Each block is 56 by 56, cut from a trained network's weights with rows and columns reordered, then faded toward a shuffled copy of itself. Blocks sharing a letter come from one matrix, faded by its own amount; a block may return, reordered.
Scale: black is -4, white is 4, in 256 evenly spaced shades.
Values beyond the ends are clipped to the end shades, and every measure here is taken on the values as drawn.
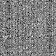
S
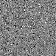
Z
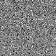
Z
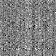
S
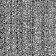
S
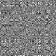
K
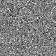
Z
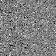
Z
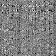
S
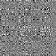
K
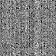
S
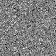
Z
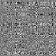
K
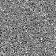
Z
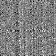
S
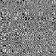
K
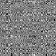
K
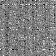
S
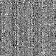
S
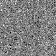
Z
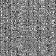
S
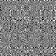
K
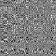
K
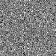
Z
